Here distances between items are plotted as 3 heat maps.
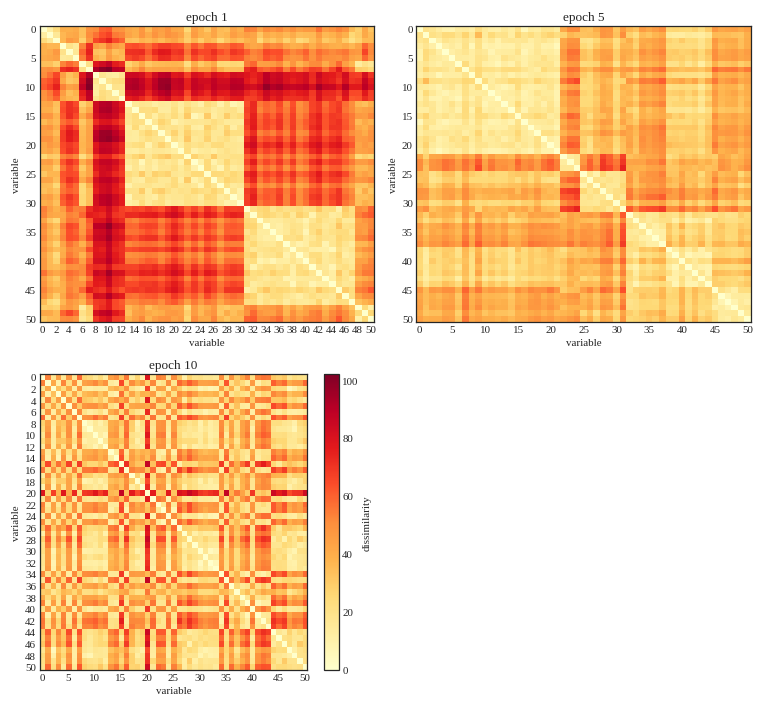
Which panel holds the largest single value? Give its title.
epoch 1
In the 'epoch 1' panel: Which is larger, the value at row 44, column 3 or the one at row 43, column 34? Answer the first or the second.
the first
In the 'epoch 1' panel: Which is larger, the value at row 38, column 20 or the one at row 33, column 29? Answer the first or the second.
the first
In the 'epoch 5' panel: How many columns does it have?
51
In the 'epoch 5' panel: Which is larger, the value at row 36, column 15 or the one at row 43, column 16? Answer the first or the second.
the first
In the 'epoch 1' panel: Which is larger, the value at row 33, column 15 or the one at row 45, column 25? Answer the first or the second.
the second
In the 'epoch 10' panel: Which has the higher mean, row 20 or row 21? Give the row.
20
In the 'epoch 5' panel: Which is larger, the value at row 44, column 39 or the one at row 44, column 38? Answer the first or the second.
the second
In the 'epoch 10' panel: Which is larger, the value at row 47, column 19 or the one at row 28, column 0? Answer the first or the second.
the second
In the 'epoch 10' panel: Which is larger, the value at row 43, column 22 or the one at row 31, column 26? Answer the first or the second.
the second
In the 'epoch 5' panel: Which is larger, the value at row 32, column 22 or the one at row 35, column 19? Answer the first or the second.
the second
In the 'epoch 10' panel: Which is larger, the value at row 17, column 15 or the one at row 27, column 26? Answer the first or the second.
the first
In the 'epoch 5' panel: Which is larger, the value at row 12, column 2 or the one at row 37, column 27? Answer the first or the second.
the second
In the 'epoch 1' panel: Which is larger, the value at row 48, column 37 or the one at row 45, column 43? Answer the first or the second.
the first
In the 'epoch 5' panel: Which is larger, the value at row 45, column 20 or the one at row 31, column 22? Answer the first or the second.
the second
